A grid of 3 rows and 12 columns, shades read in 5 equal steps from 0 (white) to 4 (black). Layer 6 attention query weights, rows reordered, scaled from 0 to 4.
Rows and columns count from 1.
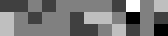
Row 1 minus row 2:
2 1 -1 1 0 -1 1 1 1 -4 0 -2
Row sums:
25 26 27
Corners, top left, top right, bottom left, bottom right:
3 1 1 4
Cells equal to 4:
2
